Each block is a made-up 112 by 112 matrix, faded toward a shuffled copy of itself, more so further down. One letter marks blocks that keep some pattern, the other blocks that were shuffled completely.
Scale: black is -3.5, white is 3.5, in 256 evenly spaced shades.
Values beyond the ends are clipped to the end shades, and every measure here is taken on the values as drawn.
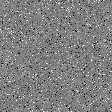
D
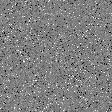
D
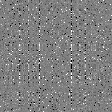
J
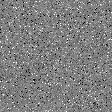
D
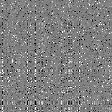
J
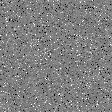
D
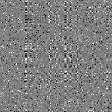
J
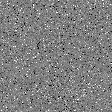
D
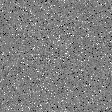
D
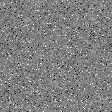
D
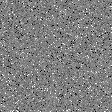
D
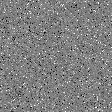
D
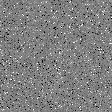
D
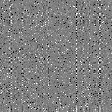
J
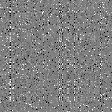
J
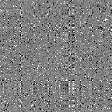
J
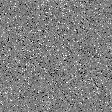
D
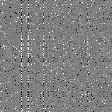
J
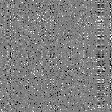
J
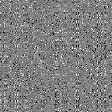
J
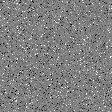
D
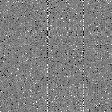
J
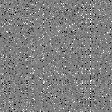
J
